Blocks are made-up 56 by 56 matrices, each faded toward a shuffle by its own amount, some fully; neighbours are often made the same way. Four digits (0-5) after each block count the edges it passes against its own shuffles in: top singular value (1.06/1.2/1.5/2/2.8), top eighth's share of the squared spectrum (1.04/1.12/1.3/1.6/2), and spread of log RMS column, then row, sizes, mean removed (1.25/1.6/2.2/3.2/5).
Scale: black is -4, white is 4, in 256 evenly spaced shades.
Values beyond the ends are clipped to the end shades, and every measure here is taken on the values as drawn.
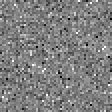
2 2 0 0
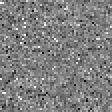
0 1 0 0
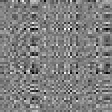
5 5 3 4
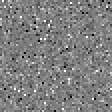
0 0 0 0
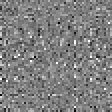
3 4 2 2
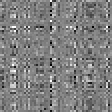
4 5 4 3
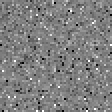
0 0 0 0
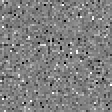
0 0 0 0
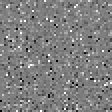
3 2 1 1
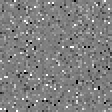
2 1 0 0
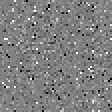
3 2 0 0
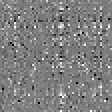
4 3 2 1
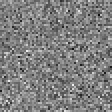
0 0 0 0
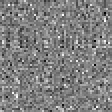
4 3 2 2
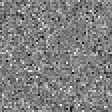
2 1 0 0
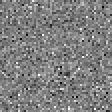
2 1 0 0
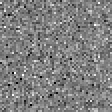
0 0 0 0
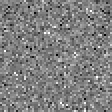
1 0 0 0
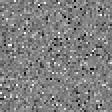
1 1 0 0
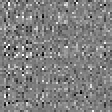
4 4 3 2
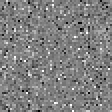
3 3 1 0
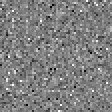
0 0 0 0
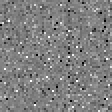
2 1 0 0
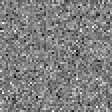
2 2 0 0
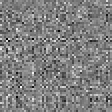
4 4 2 2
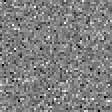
1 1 0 0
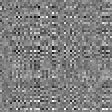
5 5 3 3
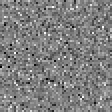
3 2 0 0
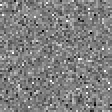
1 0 0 0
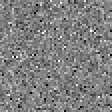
2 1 0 0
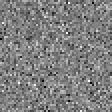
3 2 0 1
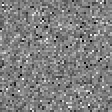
1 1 0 0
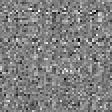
4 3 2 2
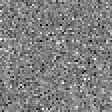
0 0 0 0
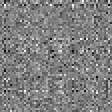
4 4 2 2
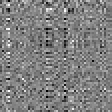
4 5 3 3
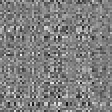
4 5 3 3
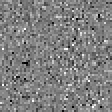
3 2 1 0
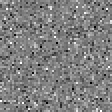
2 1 0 0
